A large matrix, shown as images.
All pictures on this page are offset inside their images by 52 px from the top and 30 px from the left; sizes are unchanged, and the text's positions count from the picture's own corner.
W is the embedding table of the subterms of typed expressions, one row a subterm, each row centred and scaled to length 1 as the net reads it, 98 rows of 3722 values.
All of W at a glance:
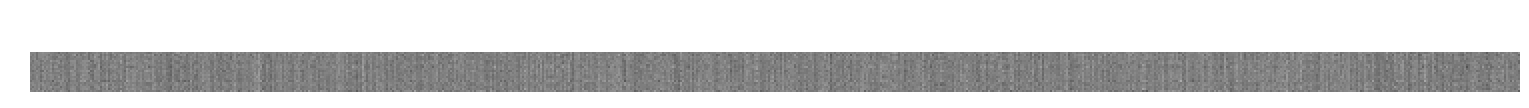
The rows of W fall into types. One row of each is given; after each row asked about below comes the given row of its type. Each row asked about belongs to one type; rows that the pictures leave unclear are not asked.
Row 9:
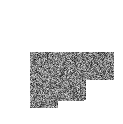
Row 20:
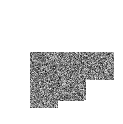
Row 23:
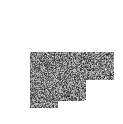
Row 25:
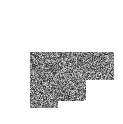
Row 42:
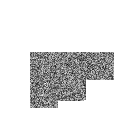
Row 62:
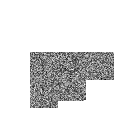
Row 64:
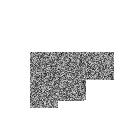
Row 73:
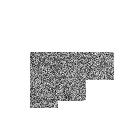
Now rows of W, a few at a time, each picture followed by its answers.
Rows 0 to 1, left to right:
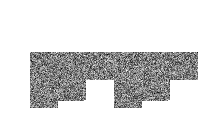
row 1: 23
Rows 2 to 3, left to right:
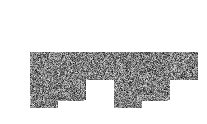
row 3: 62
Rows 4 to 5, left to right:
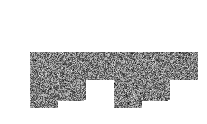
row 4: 42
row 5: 9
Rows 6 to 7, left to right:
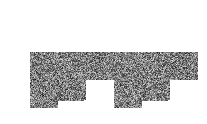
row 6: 25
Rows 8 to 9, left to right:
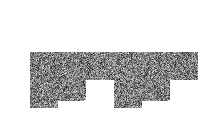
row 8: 73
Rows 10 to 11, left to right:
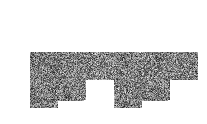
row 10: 73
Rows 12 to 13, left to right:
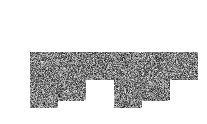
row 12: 20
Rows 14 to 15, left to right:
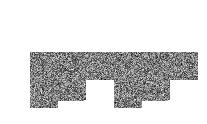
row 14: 62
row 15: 62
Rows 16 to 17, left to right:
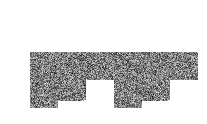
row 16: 42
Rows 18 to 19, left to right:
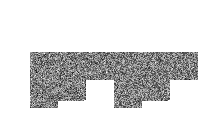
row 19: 9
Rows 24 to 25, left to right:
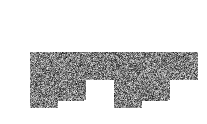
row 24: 64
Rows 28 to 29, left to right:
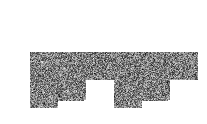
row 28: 20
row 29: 64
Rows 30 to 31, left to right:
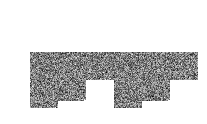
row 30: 25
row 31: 23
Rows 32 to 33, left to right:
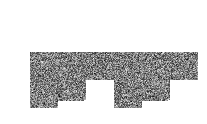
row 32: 20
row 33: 42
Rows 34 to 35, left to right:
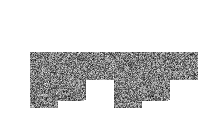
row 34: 42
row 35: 23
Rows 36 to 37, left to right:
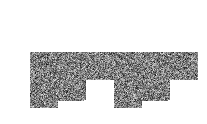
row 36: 64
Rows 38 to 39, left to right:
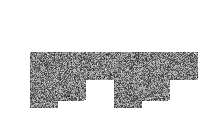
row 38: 23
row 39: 23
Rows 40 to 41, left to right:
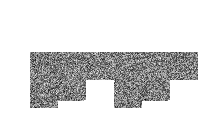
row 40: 73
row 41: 25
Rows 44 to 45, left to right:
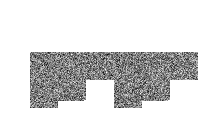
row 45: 73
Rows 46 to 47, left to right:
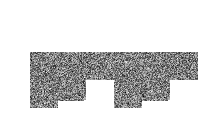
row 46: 20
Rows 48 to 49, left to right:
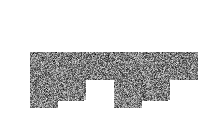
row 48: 20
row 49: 20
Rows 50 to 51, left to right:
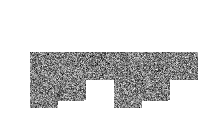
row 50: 25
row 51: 20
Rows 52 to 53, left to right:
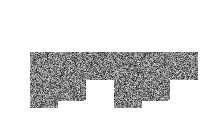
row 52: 9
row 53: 64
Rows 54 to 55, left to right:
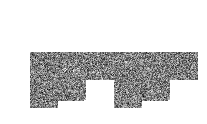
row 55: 20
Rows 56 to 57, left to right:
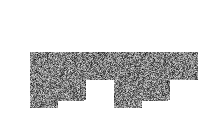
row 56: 9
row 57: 64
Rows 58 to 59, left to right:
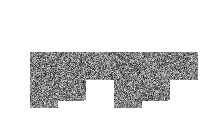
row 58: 64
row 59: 25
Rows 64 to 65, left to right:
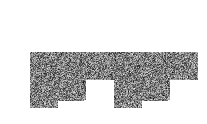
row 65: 20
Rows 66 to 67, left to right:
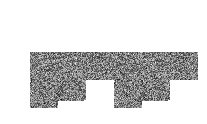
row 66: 25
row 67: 25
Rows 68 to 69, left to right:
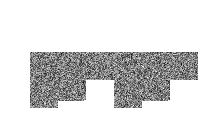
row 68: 64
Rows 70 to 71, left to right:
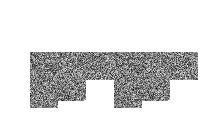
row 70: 25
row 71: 73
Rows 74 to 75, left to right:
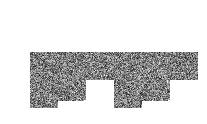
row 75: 25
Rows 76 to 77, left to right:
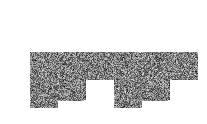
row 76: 42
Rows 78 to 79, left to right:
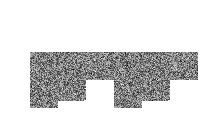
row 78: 64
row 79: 64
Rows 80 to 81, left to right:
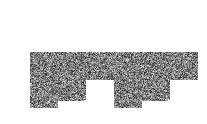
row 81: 42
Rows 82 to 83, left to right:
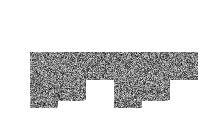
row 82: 42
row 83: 62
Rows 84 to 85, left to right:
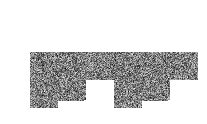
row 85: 20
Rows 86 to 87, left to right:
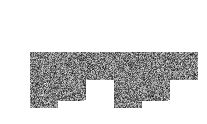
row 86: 42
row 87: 23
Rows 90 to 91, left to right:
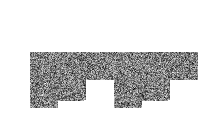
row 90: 42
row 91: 42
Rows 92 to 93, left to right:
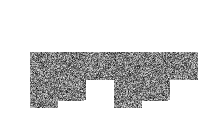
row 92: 42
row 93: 20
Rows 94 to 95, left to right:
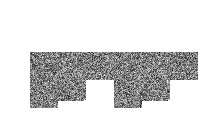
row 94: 25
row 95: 25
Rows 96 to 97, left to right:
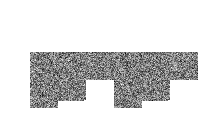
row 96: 64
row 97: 64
